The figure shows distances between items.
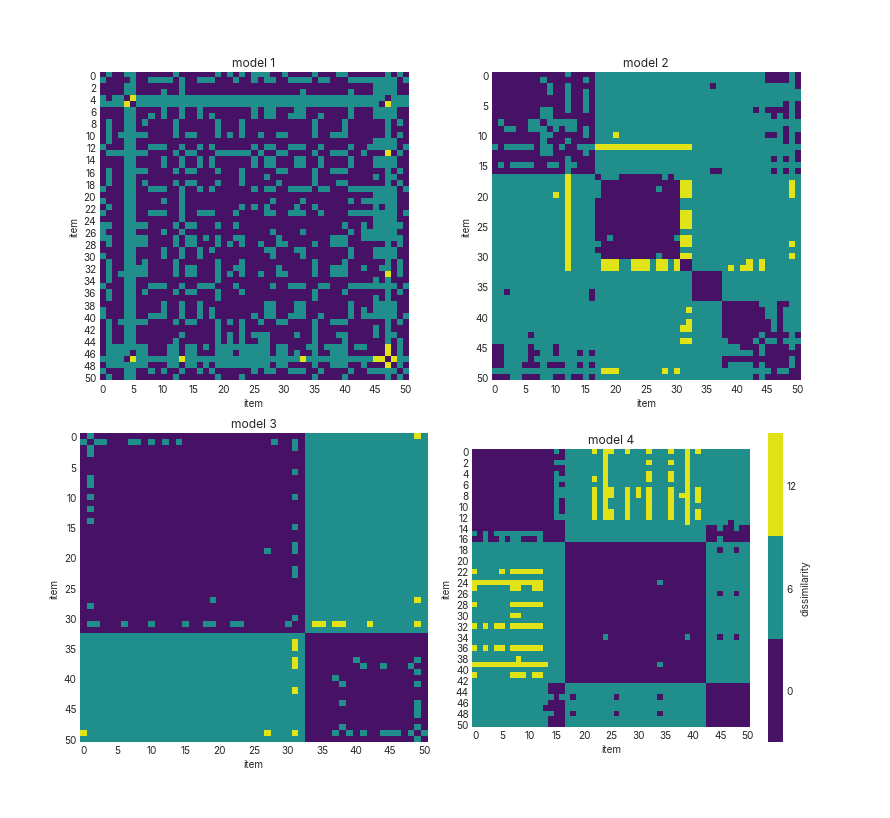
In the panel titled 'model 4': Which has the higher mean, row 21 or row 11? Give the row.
11
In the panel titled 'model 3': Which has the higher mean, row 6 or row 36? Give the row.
36
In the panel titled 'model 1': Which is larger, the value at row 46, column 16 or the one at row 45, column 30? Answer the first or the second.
the second
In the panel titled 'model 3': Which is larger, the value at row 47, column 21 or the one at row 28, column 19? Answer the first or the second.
the first
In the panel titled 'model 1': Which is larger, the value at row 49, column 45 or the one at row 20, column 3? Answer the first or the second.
the first
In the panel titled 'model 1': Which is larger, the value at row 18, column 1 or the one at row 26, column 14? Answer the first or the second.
the first
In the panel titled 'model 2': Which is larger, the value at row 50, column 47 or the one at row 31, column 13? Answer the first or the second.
the second
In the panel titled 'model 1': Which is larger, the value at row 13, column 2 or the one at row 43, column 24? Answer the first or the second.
the first
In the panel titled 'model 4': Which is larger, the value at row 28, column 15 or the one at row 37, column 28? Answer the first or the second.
the first
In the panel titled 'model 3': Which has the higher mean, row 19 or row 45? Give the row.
45
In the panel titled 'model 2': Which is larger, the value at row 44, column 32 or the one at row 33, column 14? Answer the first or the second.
the first
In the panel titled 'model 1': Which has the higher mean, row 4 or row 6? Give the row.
4
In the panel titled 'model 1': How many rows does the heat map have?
51
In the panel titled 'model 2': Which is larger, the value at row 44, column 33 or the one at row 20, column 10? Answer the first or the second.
the second
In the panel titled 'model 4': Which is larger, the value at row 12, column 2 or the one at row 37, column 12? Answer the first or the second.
the second
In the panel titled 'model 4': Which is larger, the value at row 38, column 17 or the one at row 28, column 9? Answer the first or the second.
the second
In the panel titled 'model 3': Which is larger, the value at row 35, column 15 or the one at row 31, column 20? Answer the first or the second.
the first
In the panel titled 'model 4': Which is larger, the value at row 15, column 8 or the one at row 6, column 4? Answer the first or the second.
the first
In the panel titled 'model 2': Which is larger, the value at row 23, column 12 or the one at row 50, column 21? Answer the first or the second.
the first
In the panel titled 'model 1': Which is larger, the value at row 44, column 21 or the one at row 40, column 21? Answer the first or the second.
the first
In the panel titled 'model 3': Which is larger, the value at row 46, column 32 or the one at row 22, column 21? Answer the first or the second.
the first
